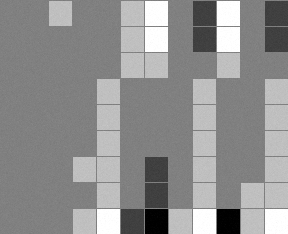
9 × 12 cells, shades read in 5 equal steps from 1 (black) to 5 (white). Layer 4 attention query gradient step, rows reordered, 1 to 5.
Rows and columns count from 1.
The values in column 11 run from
3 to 4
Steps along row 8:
same same same up down down up up down up same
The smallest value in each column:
3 3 3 3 3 2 1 3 2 1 3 2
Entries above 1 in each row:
12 12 12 12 12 12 12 12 10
